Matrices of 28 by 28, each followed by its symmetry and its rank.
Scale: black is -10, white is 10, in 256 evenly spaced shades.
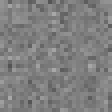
neither, rank five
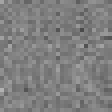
neither, rank five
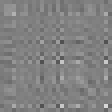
symmetric, rank three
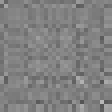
symmetric, rank three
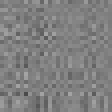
neither, rank three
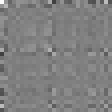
symmetric, rank three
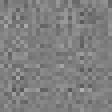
neither, rank five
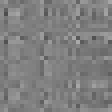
neither, rank three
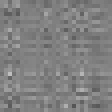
neither, rank three
